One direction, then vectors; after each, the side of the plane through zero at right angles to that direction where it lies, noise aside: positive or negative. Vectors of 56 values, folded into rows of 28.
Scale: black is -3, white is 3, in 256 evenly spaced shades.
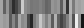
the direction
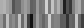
positive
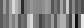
negative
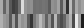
positive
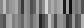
negative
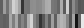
negative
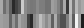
positive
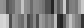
positive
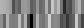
positive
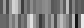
negative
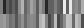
positive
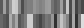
negative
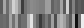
negative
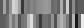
negative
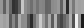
positive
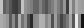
positive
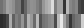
negative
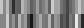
positive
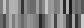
negative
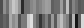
negative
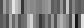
negative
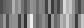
negative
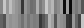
negative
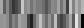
positive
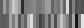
negative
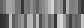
negative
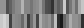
positive
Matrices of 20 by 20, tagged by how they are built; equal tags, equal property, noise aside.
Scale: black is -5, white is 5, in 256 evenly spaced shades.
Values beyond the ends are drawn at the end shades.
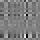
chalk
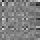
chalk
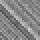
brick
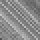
brick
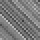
brick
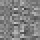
chalk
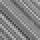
brick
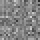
chalk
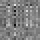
chalk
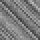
brick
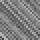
brick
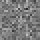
chalk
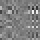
chalk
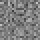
chalk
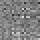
chalk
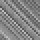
brick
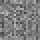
chalk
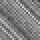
brick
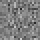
chalk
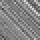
brick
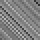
brick
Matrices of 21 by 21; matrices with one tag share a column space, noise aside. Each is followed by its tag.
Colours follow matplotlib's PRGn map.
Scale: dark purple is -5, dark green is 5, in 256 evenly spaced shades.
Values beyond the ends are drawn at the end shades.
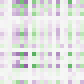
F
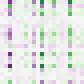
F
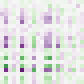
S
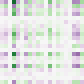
F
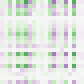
F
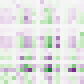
S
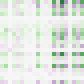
F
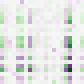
S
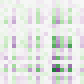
S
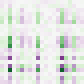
S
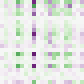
F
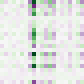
F
